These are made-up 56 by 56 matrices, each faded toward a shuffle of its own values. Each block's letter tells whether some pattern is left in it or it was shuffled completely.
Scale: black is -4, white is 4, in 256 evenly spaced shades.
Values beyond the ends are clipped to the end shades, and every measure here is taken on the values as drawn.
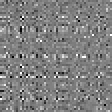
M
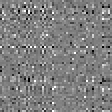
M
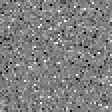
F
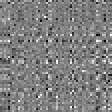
M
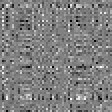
M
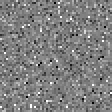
F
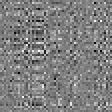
M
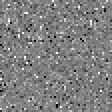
F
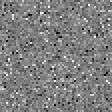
F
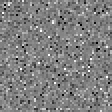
F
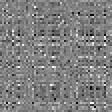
M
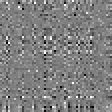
M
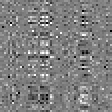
M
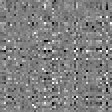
M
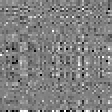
M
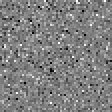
F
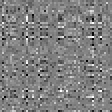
M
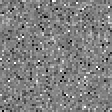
F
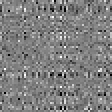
M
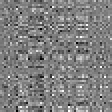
M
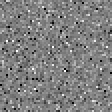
F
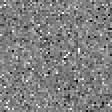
F
